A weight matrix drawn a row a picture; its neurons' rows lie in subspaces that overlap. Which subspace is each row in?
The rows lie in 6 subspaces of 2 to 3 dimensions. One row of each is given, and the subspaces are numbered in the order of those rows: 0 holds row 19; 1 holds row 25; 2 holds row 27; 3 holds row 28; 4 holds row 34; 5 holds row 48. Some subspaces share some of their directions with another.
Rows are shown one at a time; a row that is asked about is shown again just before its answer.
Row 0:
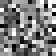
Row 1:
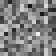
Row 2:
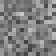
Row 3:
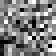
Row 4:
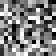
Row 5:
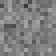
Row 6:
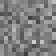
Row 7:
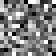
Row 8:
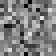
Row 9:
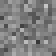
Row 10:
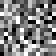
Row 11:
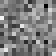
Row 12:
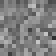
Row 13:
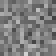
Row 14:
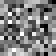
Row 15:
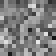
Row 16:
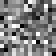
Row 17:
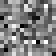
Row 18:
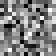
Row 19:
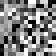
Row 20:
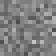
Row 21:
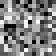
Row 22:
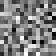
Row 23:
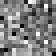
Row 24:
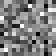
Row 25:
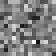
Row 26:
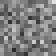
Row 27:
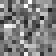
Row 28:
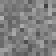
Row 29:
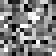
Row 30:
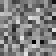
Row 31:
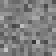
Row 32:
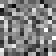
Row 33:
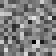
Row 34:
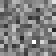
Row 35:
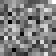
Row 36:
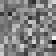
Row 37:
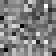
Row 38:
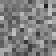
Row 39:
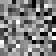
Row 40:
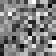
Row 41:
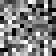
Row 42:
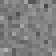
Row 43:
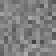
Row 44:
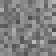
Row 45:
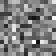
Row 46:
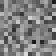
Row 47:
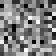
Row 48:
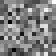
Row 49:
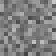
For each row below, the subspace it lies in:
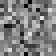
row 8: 2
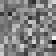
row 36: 0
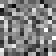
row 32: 4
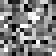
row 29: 1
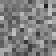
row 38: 3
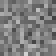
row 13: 2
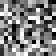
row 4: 5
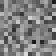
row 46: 3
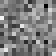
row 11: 4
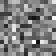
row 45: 1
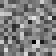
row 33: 4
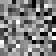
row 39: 0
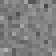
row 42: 3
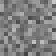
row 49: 3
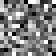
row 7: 3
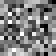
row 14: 5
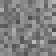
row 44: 4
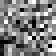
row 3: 0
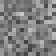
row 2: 3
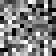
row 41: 1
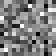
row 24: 1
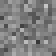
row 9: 1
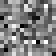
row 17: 1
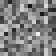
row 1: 1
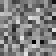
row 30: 4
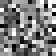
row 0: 4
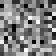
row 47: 2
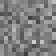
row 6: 5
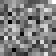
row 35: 5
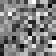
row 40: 0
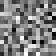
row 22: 5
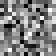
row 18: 2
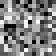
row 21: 2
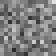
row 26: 5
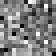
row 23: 3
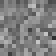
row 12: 0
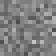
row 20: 0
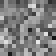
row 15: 0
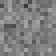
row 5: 2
